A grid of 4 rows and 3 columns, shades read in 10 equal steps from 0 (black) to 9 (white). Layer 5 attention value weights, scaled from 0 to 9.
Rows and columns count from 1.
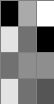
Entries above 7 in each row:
1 1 0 1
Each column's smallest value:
0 4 0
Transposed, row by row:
0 8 4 8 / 6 4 5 4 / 9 0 5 3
